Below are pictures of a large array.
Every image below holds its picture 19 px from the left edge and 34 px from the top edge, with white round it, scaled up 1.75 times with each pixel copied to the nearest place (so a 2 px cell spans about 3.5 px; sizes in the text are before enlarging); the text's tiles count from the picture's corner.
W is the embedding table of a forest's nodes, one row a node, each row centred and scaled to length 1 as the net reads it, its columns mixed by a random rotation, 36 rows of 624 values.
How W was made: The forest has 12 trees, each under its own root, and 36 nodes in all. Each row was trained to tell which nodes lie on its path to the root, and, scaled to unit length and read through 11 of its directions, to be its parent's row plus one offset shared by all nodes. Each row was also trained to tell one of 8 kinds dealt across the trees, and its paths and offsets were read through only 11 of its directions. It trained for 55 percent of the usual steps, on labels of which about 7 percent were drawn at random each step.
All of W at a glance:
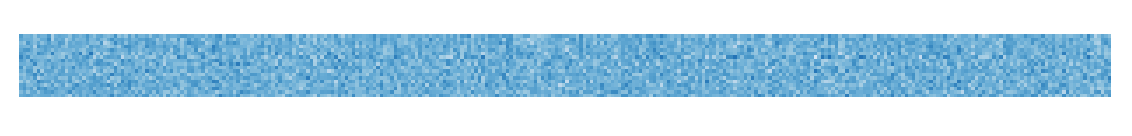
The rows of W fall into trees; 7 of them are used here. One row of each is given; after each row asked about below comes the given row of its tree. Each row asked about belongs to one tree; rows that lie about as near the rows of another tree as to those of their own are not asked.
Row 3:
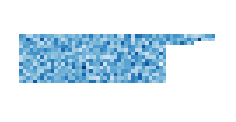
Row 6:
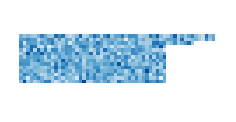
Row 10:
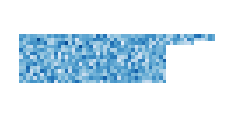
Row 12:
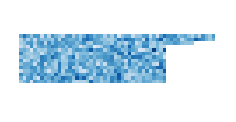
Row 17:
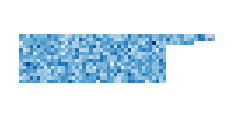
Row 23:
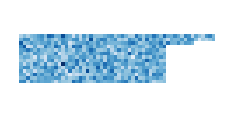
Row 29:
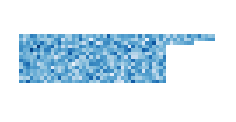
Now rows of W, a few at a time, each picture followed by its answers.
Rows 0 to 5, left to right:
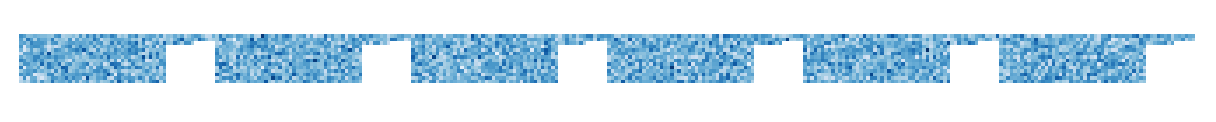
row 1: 3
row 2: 29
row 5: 3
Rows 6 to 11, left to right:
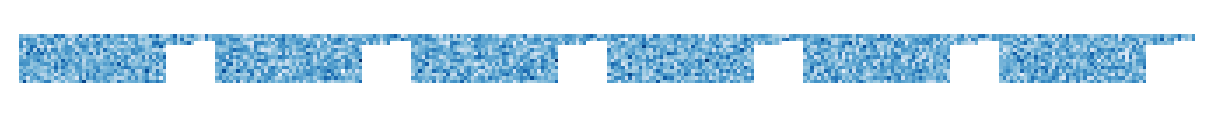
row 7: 10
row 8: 10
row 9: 3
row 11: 10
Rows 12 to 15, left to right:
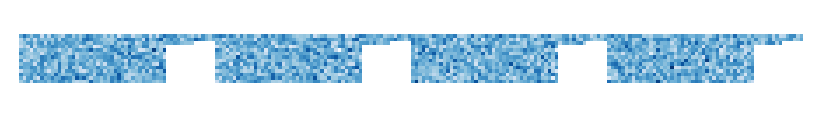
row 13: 12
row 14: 6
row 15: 3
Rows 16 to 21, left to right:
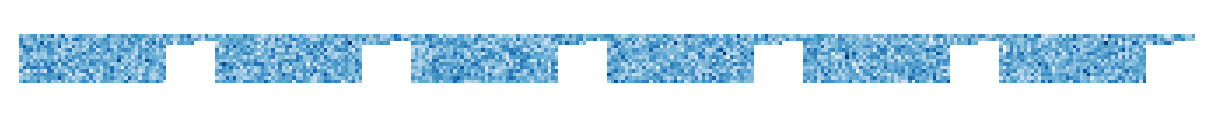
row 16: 23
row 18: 12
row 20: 29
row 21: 17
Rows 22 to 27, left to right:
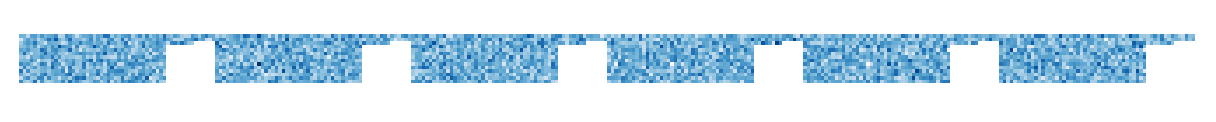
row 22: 3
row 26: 6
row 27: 6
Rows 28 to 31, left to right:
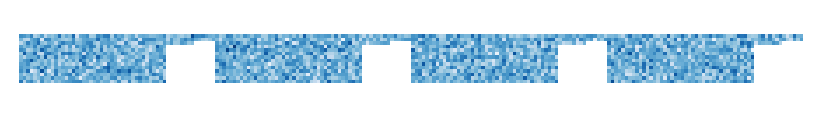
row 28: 10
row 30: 10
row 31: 6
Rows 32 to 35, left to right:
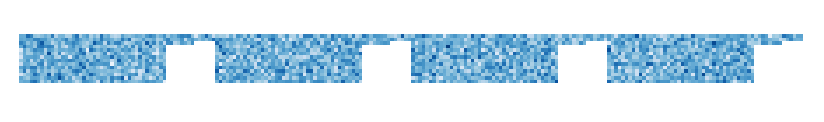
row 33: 23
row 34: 29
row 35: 17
